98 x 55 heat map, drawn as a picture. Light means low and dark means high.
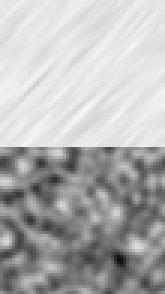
The table splits into 2 rows of 1 panel. Panel 1,1: very low, slanting up to the right, faint in contrast. Panel 2,1: middling, blotchy, strong in contrast.
